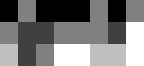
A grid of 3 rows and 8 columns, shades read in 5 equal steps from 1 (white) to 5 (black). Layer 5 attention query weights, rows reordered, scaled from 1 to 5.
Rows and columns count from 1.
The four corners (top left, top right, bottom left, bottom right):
5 3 2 1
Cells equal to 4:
4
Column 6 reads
3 3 2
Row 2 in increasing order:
1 3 3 3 3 4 4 4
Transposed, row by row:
5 3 2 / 3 4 4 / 5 4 3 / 5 3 1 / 5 3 1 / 3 3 2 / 5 4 2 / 3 1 1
